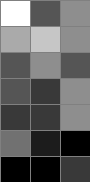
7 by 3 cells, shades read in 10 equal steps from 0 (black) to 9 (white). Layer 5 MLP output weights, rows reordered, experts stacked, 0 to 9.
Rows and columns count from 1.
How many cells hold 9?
1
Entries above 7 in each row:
1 0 0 0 0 0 0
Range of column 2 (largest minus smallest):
7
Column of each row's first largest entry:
1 2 2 3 3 1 3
